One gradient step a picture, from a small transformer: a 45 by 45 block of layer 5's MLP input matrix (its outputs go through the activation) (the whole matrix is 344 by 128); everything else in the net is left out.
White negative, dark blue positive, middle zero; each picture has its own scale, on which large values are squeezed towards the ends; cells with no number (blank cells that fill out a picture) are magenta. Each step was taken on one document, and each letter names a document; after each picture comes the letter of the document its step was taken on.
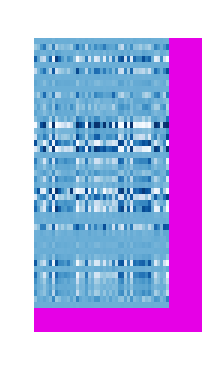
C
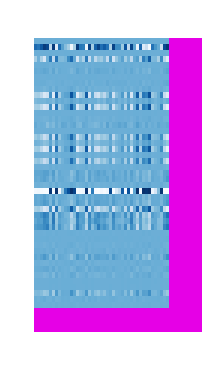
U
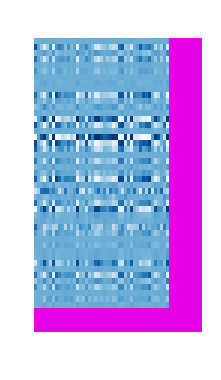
C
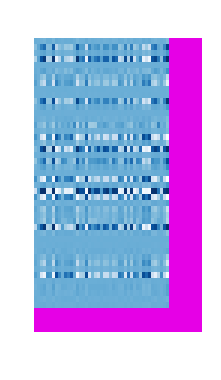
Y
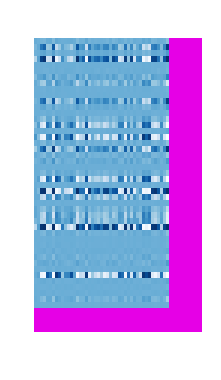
Y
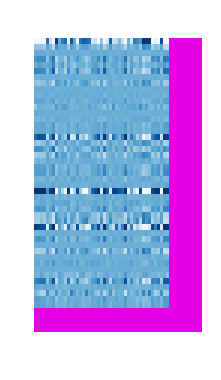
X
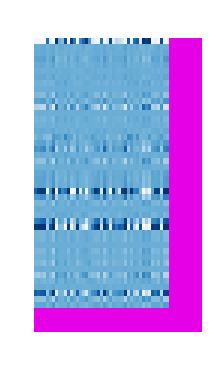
X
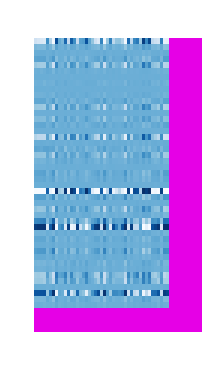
X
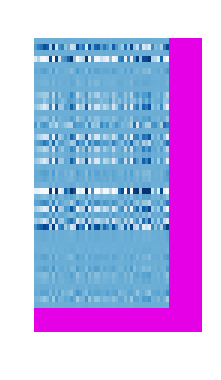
U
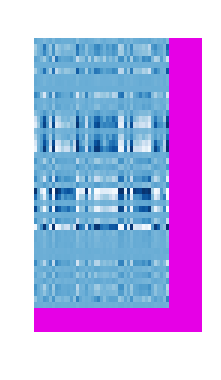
C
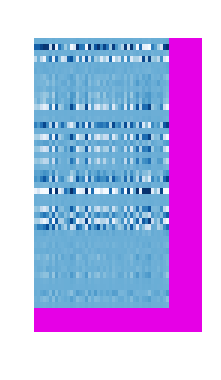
U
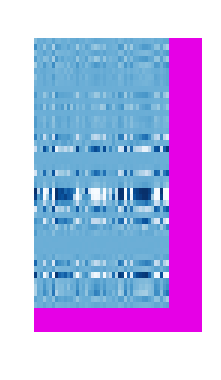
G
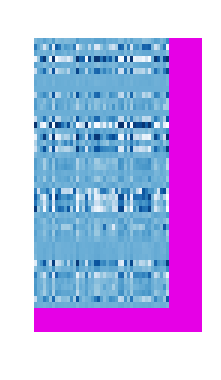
C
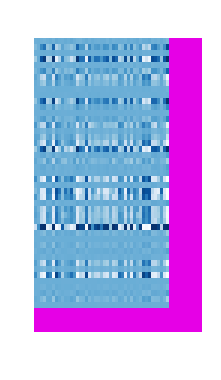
Y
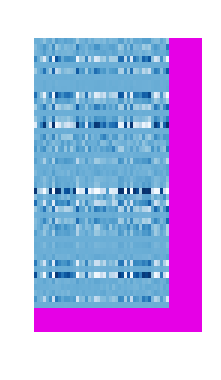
C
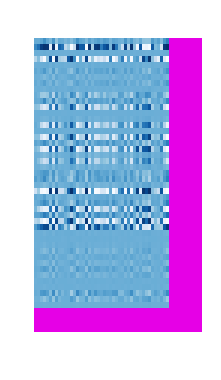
U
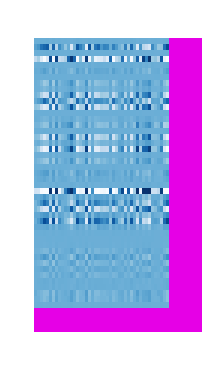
U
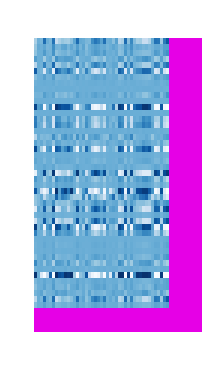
G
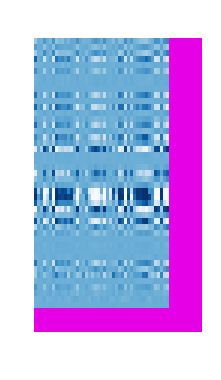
G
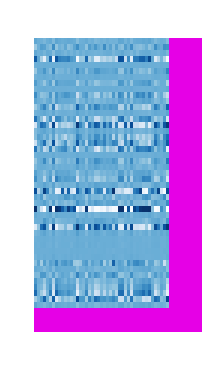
C
